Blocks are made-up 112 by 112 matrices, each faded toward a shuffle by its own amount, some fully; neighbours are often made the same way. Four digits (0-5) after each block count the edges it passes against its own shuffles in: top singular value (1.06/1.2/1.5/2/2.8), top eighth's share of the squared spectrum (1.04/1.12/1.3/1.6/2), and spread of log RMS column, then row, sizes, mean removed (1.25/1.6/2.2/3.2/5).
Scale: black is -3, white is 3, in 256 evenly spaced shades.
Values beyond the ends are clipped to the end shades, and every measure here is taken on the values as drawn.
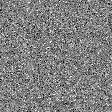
0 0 0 0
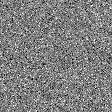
0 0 0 0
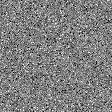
0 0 0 0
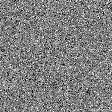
0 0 0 0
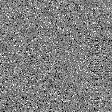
3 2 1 0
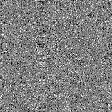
3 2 1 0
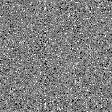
3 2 1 1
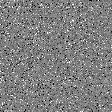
3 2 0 1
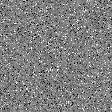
2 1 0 0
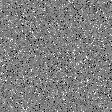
1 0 0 0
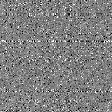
4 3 1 3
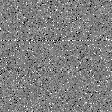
3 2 0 1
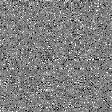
4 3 1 2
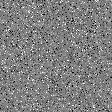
0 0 0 0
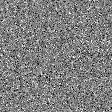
0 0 0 0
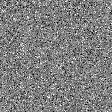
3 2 0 0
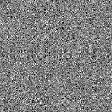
4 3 2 2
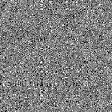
4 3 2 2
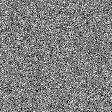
2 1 0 0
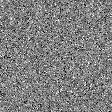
0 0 0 0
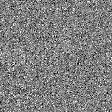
3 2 1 1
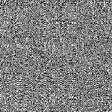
4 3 2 2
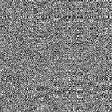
4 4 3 3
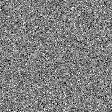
2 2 0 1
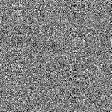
4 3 2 2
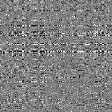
5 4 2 4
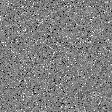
2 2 0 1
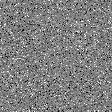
2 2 0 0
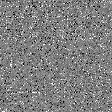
3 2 0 2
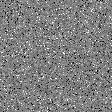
1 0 0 0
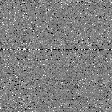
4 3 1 2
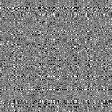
5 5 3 4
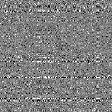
5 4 2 3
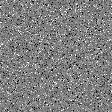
1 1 0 0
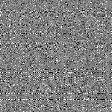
4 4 2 3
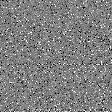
3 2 0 1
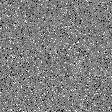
2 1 0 1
